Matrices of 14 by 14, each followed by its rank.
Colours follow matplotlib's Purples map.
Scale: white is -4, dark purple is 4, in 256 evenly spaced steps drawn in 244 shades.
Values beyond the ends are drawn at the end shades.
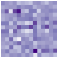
three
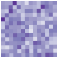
full rank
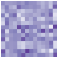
three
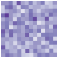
full rank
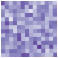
full rank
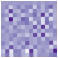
three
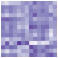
three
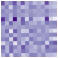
two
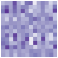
three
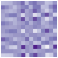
two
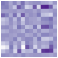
two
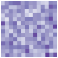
full rank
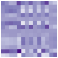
two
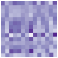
two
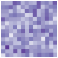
full rank
